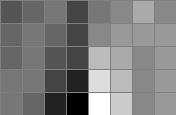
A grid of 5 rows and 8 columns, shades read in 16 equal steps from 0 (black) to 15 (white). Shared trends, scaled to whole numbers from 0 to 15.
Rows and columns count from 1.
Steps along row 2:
up down down up up same same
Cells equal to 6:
5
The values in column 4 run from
0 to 4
